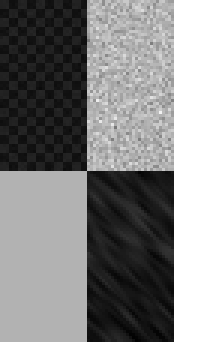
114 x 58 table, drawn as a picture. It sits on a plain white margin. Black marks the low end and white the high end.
It is made of 2 by 2 panels. Panel 1,1: very low, checkered, faint in contrast. Panel 1,2: high, fine-grained. Panel 2,1: high, flat. Panel 2,2: very low, slanting down to the right, faint in contrast.
